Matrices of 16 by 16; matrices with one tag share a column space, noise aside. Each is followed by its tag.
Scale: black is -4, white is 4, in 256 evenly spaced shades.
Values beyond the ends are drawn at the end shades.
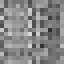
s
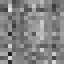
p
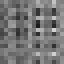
s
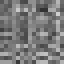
p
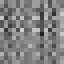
s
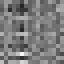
p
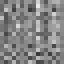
p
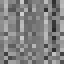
p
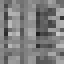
s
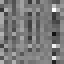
p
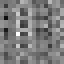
s
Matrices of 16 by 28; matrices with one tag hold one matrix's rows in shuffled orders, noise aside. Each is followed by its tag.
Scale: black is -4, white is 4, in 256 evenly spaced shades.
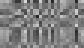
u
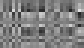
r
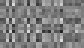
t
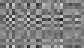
t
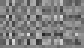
t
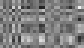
r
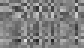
u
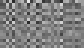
t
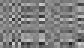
r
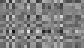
t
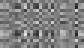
u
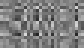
u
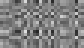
u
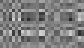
r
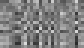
u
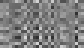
u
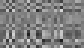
t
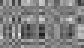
r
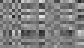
r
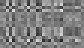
t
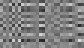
r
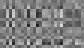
t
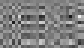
r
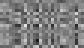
u
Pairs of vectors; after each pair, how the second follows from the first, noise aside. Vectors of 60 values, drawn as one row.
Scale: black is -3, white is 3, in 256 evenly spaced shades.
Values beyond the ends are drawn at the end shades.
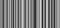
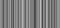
shrunk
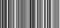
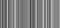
shrunk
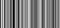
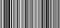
shuffled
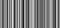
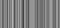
shrunk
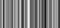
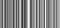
sign-scrambled
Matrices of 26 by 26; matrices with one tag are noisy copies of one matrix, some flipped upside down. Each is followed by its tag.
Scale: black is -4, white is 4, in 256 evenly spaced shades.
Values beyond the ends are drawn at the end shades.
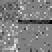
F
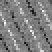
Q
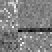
F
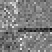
F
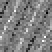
Q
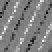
Q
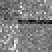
F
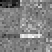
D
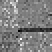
F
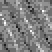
Q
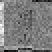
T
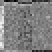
T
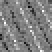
Q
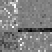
F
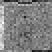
T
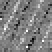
Q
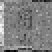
T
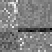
F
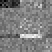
D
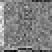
T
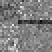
F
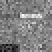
D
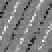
Q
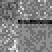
F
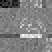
D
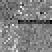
F
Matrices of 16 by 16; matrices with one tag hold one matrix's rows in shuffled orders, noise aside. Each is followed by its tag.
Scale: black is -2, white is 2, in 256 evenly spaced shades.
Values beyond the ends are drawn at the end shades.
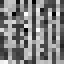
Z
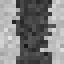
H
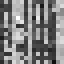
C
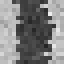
H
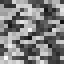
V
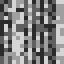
C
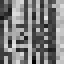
C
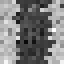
H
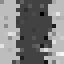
H
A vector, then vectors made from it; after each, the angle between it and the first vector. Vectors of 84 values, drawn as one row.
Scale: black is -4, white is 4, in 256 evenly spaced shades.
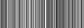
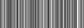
orthogonal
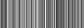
nearly parallel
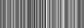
partly opposed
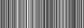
partly aligned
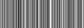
orthogonal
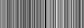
nearly opposite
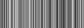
partly aligned
